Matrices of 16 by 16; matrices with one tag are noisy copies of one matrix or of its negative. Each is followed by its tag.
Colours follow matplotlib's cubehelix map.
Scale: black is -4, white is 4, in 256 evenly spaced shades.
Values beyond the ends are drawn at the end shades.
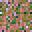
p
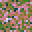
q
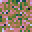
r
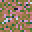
q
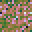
p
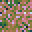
p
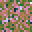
q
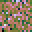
r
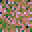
p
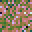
p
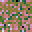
r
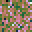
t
